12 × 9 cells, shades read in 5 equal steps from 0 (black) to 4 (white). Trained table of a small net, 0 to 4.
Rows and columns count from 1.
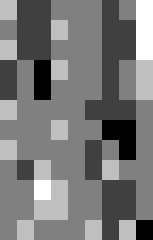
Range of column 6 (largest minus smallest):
2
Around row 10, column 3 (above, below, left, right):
3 3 2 3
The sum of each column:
26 21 21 29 24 22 14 16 30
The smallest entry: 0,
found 6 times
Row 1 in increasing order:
1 1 1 2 2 2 2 3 4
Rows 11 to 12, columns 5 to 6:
2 2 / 2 3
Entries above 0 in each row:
9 9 9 8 8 9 7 8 9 9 9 8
